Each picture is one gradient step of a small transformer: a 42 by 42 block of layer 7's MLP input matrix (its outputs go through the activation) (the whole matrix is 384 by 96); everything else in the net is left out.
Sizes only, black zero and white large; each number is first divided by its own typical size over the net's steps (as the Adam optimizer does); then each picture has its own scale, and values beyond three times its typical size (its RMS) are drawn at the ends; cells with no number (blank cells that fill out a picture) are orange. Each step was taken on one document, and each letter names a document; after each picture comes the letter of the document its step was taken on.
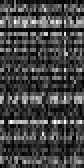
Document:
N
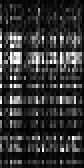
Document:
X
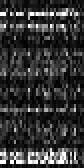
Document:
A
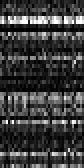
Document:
N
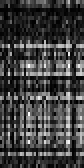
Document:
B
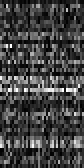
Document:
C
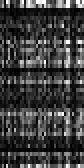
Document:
B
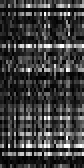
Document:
B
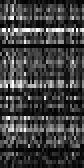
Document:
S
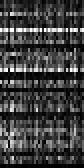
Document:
S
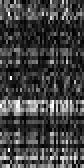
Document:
C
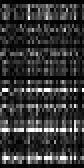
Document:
A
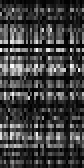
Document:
S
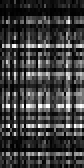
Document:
B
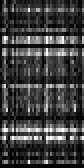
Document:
S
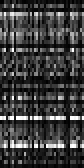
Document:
S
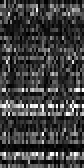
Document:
C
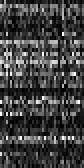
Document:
C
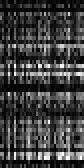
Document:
B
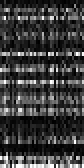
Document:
C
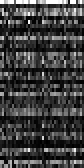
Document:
N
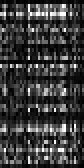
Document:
A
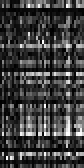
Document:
B
